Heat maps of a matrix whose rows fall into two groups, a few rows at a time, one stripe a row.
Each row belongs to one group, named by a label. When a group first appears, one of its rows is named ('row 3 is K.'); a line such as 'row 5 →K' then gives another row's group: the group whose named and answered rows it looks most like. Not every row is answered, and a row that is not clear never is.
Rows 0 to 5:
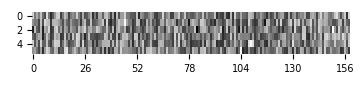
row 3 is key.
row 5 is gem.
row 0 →key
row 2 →gem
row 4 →key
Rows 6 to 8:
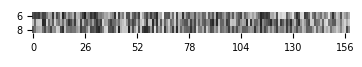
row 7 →key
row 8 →key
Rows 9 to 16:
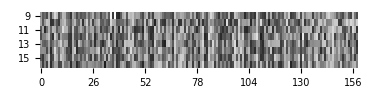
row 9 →gem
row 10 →key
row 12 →gem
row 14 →gem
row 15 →gem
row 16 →gem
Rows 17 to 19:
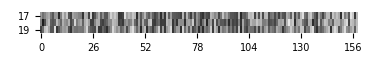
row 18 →key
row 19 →key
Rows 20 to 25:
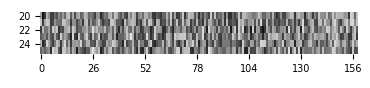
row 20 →key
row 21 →key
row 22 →gem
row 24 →key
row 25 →gem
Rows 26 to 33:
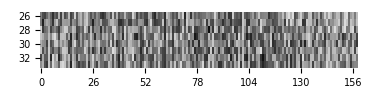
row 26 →key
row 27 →key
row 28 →key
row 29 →gem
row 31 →key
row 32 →gem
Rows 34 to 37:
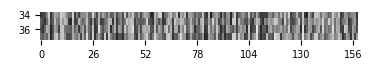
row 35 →gem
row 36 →gem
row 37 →gem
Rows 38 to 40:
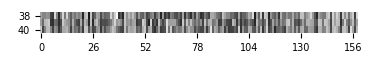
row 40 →key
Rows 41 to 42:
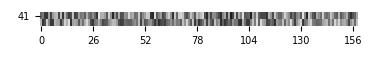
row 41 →gem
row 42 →key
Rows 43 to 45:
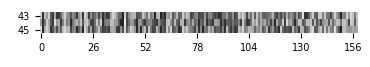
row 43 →key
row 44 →key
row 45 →key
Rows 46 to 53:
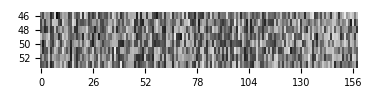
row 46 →key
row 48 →gem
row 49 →key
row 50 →key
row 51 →gem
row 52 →gem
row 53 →gem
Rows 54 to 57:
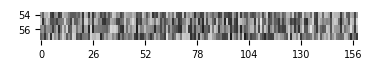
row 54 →key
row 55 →key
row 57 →gem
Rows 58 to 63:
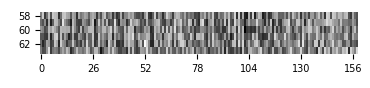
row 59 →gem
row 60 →gem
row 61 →gem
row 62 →gem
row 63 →key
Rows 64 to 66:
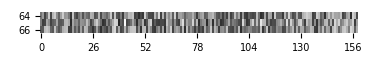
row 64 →gem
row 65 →key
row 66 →key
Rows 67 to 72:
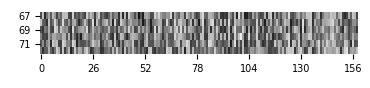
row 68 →gem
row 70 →gem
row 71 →gem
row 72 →key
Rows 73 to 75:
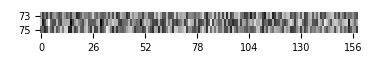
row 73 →gem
